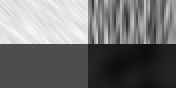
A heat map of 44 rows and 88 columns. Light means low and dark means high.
The table splits into 2 rows of 2 panels. Panel 1,1: very low, slanting down to the right, faint in contrast. Panel 1,2: middling, streaked downward, strong in contrast. Panel 2,1: high, flat. Panel 2,2: very high, smooth, faint in contrast.
